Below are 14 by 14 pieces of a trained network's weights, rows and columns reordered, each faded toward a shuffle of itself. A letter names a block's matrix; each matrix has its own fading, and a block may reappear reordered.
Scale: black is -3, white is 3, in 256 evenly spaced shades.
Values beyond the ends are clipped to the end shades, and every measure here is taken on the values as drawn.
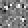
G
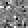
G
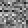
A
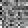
A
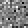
G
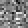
A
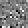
G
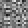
A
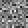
A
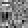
A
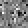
G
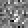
G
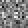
A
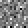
G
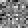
A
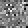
G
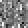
G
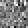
A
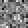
G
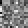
A
